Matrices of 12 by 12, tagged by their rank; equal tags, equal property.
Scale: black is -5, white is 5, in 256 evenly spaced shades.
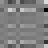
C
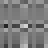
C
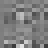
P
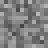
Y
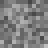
Y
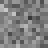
Y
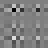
C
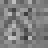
P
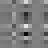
C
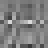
P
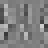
P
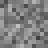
Y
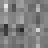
P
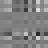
C
